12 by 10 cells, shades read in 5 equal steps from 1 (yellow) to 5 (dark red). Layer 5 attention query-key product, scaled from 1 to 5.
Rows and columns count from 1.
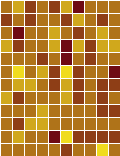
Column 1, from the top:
3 4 3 2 3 3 3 2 3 3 3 3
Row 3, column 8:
3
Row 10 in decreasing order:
4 3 3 3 3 3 3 3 2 2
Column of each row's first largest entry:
7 1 2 6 6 10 5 2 9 2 5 6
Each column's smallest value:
2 1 2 2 2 1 2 3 1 2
